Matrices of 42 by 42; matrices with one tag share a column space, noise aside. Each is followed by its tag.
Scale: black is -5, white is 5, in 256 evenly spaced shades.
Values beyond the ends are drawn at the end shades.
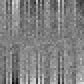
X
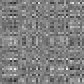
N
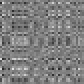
N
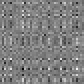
N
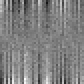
X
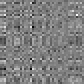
N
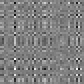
N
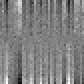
X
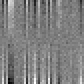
X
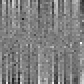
X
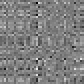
N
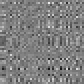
N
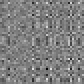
N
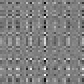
N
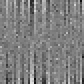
X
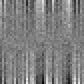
X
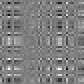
N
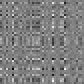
N
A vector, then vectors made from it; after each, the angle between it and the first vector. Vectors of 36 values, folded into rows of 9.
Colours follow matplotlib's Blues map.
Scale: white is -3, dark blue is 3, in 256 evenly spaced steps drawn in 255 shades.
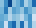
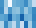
nearly opposite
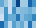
orthogonal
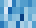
partly opposed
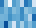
nearly opposite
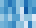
partly aligned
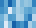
partly aligned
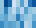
partly aligned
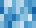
partly opposed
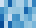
partly aligned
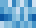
partly opposed
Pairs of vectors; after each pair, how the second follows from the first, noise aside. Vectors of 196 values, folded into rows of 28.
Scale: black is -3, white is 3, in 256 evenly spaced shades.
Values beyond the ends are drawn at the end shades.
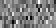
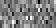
negated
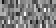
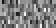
copied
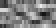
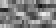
negated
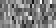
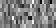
negated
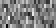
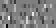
partly zeroed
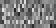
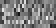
copied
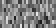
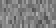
shrunk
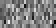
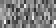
negated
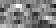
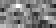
copied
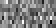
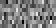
negated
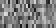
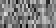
copied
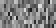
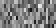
copied
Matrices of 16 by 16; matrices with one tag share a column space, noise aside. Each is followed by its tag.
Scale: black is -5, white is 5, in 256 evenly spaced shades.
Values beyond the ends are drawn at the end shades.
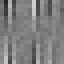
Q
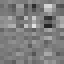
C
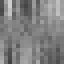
Q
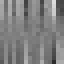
Q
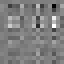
C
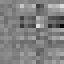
C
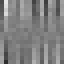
Q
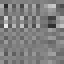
C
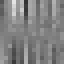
Q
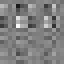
C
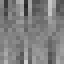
Q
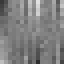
Q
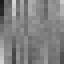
Q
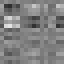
C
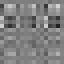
C
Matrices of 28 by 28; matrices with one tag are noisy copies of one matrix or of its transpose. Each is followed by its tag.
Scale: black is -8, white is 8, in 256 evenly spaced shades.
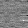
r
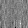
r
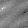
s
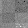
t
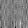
r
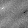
s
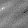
s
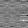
r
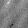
s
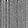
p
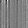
p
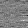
r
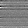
p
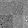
t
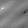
s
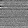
p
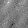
s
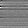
p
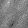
s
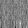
r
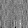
r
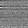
p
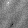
s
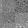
t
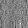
r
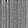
p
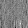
r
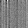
p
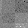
t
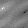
s
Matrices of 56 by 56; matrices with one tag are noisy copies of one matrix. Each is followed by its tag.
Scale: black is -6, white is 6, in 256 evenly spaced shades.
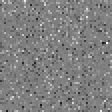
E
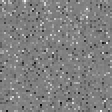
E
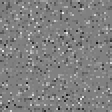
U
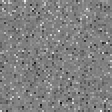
E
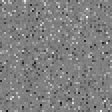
E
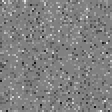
E
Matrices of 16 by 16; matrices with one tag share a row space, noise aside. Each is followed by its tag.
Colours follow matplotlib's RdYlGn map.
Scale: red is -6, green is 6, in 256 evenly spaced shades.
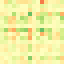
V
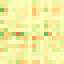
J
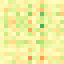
V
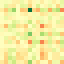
V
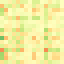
J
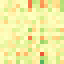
V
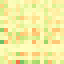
J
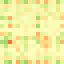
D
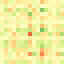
V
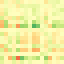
J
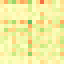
V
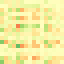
J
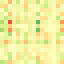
D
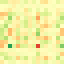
D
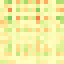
D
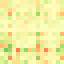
D
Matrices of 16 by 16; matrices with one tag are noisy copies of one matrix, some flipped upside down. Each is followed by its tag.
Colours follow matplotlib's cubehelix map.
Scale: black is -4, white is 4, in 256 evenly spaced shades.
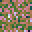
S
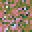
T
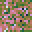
T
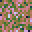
S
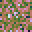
S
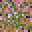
S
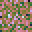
S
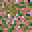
S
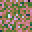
S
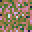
S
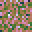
S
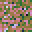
T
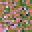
T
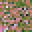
T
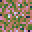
S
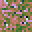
T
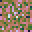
S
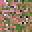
T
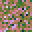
T
